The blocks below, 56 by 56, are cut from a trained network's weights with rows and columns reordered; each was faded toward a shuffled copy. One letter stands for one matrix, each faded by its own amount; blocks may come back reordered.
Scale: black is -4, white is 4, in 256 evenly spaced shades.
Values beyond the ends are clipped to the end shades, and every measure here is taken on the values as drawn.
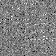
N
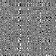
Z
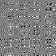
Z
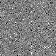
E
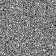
N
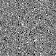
E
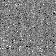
N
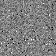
N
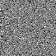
E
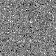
E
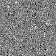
E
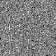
E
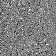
E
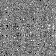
N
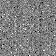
N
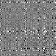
Z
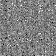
N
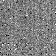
N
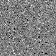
E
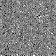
N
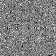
N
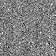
N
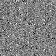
N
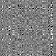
Z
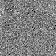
N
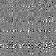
Z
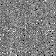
N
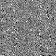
E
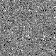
E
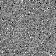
N
